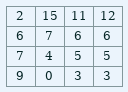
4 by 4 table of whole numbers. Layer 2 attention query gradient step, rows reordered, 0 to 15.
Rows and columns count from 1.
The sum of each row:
40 25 21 15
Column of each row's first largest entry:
2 2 1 1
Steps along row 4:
down up same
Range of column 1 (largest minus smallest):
7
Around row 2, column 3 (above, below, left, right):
11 5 7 6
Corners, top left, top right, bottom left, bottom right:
2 12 9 3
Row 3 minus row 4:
-2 4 2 2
